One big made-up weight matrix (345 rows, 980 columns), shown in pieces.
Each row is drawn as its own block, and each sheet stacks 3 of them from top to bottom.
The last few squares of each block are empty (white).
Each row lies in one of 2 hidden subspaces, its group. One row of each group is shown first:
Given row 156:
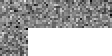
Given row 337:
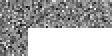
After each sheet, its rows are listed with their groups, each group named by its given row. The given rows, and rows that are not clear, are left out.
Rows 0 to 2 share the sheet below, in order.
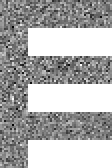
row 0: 337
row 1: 156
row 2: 156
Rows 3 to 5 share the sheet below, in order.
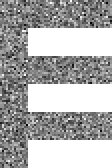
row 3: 337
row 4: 156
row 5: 156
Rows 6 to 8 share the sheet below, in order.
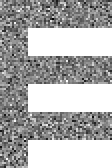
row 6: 337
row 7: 156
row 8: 337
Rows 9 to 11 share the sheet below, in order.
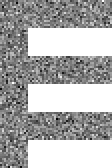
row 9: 337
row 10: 337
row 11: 156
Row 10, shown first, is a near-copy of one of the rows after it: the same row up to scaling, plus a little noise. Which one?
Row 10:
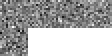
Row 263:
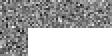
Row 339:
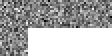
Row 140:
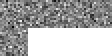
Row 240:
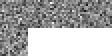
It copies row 263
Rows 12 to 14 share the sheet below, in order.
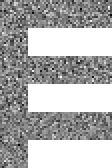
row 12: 156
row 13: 337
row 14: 337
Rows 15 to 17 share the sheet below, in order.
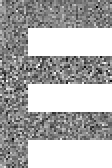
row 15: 156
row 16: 156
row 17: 337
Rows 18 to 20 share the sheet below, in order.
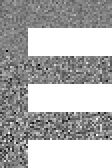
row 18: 156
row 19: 156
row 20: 156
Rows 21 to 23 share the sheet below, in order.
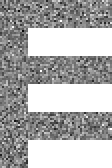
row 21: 337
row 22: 337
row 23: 337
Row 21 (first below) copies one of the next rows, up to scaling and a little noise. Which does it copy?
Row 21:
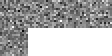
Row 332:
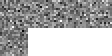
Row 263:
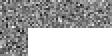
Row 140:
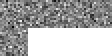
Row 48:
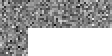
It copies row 332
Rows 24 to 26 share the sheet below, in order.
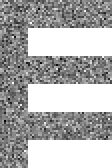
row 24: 156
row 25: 337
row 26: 156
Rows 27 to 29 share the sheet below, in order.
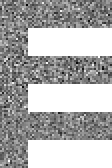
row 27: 156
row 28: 337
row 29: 337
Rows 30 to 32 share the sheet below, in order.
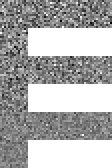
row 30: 337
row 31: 156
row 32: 156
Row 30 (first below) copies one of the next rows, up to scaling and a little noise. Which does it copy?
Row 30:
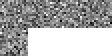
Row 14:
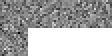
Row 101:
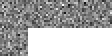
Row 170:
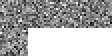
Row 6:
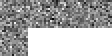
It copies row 170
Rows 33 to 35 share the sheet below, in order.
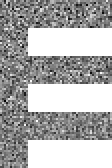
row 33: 337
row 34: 337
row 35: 156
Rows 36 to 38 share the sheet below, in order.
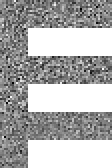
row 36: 156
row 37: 337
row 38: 156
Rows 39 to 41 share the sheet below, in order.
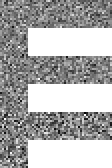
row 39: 337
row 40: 337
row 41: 337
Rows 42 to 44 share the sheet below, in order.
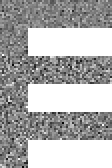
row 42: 337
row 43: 337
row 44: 337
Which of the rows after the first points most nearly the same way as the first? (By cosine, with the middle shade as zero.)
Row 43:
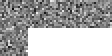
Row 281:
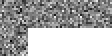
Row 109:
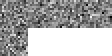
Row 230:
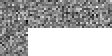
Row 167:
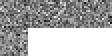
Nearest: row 109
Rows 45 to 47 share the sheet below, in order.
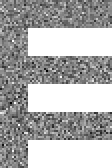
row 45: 337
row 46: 337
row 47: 156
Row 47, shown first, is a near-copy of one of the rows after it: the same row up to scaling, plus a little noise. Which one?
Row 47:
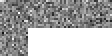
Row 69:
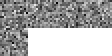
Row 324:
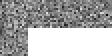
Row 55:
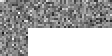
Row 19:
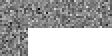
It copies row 55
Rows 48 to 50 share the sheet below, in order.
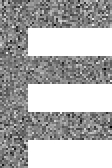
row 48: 337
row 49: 156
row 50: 156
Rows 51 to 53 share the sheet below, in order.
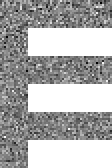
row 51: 156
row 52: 156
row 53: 156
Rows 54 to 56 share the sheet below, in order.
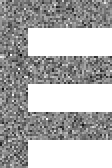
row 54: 156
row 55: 156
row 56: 337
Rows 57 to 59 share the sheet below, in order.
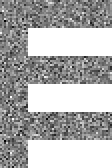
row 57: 337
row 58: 337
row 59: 337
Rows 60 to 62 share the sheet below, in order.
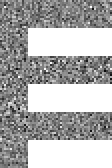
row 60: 337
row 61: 337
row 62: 156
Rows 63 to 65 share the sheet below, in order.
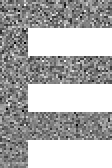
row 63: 337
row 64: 337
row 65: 156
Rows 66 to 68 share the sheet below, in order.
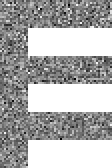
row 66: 337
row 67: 156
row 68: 337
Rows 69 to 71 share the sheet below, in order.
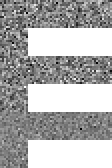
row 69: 156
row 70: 156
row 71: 337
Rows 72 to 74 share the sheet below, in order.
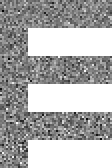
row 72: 337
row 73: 337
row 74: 156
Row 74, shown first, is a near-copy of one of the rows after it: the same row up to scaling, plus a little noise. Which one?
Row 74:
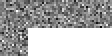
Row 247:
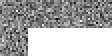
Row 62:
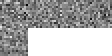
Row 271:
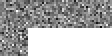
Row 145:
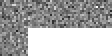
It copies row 271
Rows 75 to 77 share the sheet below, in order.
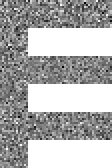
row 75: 337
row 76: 337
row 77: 156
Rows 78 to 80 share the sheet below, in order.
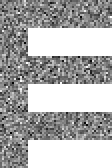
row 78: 337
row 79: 337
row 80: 156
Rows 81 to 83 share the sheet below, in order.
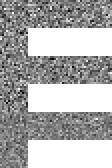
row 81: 156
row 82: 337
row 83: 156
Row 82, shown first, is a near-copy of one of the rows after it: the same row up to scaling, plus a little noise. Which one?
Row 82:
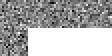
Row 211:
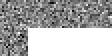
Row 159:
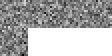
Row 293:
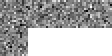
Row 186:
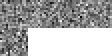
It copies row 211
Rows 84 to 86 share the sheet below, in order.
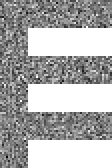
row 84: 156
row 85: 337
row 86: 156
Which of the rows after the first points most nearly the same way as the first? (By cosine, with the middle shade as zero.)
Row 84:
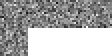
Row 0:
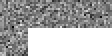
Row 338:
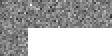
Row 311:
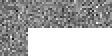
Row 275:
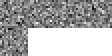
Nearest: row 338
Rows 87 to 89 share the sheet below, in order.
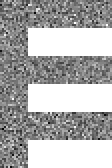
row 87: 156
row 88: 156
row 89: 156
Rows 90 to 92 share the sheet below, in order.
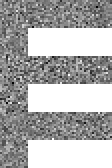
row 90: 156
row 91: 337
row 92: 156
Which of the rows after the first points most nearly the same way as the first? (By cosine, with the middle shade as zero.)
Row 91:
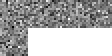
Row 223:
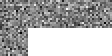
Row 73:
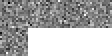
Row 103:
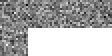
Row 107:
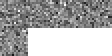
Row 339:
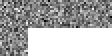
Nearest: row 107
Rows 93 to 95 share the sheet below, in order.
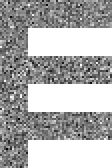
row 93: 337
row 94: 156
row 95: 156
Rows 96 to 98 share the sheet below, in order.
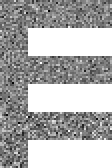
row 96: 156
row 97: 337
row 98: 156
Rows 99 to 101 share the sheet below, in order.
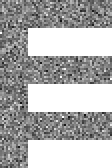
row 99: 337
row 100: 337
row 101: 337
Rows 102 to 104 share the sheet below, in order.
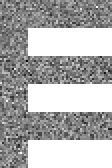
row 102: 156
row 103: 156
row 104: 337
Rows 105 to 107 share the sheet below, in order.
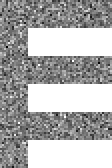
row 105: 337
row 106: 156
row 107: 337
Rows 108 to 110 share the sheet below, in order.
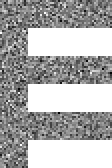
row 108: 337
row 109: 337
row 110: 337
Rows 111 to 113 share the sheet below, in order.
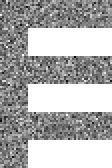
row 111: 337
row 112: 156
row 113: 156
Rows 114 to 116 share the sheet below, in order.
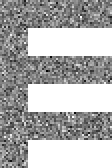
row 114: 337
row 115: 156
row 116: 156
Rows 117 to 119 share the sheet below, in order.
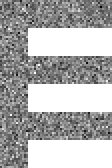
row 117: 156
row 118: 156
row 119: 156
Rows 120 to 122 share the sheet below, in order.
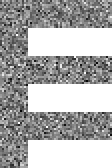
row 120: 337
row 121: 156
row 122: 337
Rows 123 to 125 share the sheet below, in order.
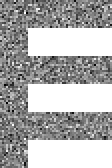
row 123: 156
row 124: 337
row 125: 156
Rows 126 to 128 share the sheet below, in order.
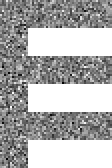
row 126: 337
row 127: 337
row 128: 337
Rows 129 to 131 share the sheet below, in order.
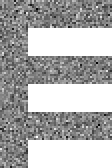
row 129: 156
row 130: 156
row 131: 156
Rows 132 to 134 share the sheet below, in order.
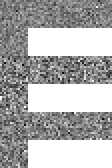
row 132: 156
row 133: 337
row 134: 156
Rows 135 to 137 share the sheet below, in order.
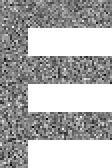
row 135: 156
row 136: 337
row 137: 337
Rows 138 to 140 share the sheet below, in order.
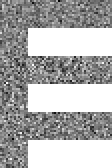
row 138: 337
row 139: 156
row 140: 337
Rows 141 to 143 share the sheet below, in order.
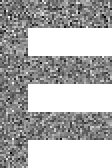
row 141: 156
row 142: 337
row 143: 337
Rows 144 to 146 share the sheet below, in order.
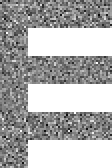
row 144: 156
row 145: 156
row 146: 156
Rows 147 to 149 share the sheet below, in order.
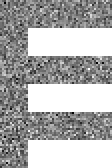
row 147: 337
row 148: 156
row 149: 156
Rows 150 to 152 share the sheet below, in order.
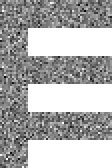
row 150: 337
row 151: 337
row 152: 337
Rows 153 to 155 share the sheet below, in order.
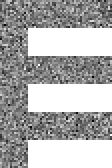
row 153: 156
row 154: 156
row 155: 156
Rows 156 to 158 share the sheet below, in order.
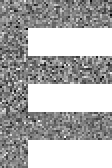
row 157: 337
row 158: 156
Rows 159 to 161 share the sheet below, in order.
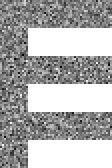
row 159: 337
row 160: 156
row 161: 156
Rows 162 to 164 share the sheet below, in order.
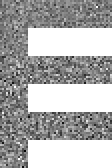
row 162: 156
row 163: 156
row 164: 337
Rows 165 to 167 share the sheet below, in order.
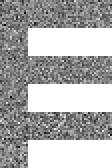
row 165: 156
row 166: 337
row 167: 337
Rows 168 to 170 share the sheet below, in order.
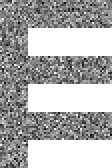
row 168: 156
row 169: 337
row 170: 337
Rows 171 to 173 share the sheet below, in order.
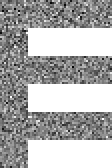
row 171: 337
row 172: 337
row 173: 156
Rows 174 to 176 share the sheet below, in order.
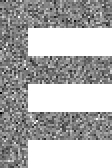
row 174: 156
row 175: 156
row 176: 156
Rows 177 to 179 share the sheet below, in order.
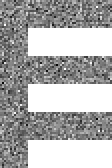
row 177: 156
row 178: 337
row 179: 156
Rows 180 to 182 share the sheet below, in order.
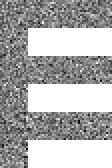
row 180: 337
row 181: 156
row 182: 156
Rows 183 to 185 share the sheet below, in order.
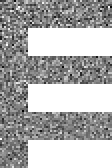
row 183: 156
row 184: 337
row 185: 337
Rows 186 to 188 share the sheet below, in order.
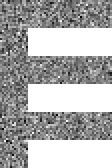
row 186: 337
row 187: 337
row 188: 156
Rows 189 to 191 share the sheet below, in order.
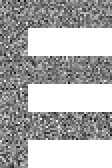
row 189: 337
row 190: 156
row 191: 337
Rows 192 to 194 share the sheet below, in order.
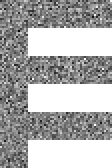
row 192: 156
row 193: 337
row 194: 337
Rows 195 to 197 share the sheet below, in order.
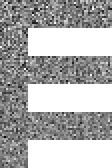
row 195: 337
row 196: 156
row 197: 156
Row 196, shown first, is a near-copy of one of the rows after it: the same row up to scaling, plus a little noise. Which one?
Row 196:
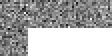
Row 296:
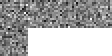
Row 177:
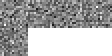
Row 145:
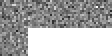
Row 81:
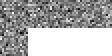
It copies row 296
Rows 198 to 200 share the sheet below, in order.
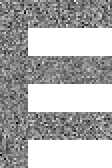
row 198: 156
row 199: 156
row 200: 156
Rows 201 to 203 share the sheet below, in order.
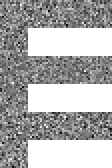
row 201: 156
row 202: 337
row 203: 337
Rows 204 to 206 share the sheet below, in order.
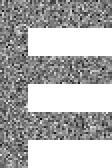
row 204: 337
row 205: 337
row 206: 337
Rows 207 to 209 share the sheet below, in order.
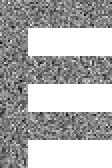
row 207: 337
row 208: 337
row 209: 156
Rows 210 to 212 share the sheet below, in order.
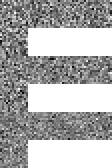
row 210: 337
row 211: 337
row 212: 156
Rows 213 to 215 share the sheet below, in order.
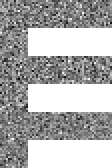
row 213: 337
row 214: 337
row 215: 337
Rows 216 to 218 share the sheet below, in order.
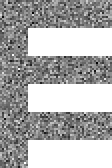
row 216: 337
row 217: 156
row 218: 337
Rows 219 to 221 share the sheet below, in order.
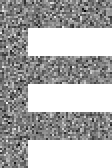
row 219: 337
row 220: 337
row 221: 337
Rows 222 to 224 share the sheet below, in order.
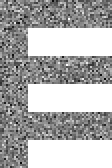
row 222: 337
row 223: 156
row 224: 156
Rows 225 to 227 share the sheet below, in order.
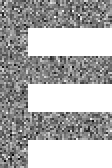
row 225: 337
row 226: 337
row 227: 337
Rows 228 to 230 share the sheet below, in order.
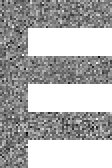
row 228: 337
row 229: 156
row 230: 156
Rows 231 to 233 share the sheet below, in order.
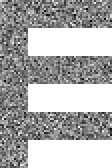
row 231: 156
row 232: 156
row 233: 337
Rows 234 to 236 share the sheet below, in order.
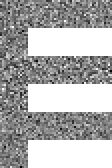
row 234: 337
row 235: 156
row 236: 156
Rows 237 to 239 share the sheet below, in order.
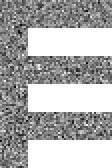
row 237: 337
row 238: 156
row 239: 156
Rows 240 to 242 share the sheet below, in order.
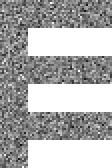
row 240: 337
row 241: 337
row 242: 337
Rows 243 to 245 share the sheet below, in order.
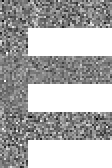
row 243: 337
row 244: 156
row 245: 156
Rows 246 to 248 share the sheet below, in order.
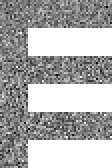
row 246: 156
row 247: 156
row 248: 156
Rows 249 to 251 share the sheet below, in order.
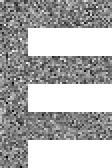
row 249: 156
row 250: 337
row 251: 156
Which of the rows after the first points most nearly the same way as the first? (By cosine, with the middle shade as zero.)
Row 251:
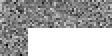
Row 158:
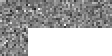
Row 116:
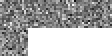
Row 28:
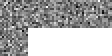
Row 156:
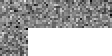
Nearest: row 158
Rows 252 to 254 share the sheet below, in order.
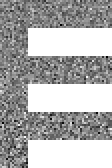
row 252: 156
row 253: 337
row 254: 337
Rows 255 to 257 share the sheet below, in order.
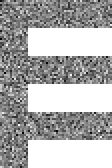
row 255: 156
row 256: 337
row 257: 156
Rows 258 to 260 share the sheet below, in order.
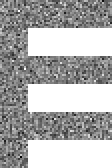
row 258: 337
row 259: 156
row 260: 337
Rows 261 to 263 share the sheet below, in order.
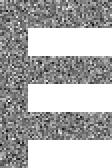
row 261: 156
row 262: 337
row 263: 337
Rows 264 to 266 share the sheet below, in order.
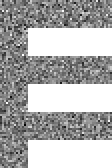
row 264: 337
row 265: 337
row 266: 156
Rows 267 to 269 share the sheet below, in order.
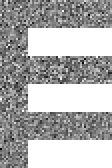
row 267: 337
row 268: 337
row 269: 337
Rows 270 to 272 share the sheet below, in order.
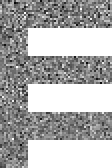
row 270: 156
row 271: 156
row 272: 337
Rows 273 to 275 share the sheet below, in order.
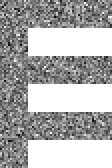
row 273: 337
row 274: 156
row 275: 337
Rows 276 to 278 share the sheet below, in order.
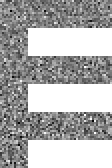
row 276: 156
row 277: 337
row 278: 337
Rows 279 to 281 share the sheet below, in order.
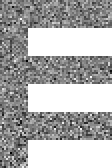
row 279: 337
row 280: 156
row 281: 337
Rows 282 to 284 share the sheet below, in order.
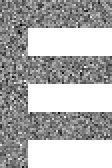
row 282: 337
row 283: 337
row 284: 337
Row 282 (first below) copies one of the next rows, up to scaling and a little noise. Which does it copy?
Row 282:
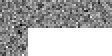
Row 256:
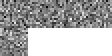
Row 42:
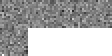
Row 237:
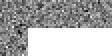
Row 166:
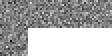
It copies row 237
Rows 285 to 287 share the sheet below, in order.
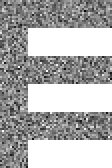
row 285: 337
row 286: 337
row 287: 156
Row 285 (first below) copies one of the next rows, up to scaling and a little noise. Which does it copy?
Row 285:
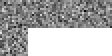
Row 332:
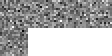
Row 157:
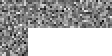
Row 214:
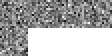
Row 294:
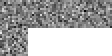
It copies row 294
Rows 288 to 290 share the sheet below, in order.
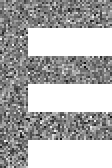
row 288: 156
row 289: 156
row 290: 337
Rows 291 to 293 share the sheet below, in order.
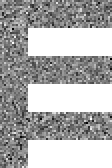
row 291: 156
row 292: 337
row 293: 337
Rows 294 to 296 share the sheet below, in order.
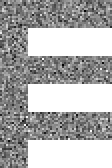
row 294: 337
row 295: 156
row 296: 156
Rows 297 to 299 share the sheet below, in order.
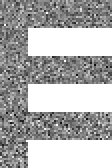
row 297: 156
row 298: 337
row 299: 156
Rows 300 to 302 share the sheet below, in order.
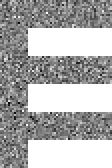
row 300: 337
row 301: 337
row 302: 156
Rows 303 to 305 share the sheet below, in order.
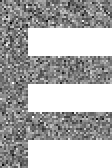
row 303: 156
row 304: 337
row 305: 156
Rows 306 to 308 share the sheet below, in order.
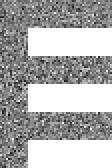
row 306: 156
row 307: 337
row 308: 337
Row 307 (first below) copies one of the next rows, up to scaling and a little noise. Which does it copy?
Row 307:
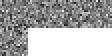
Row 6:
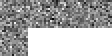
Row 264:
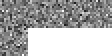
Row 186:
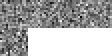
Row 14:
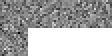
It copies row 264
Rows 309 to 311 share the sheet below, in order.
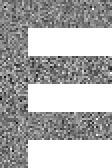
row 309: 337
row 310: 337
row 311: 156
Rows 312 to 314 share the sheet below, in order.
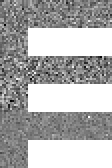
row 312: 156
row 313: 156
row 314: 337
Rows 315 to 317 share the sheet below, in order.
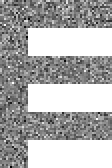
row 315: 156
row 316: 337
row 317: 156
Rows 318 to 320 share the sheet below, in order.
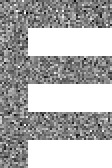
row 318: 156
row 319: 337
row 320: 156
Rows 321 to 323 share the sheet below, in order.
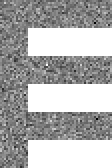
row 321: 156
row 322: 156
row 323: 156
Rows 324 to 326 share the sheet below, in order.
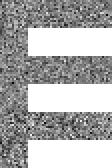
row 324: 156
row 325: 337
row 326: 156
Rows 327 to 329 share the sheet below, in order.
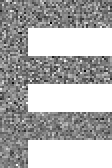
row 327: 156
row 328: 337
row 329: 156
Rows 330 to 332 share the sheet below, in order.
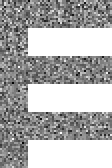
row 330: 337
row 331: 337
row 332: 337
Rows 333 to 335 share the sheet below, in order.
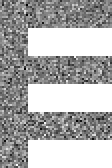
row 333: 156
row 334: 156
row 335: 156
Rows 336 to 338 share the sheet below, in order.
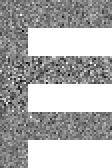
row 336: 337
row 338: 156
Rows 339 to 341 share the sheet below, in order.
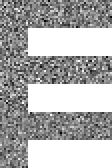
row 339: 337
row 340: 337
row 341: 337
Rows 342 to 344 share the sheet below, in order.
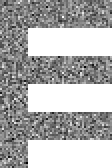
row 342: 337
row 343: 337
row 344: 337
